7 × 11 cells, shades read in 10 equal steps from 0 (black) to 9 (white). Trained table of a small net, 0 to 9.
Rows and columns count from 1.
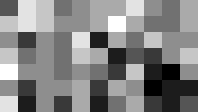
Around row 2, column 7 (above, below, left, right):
6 6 6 6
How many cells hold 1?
8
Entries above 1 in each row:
11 11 10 10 9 8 8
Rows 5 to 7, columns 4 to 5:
4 5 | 5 6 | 2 6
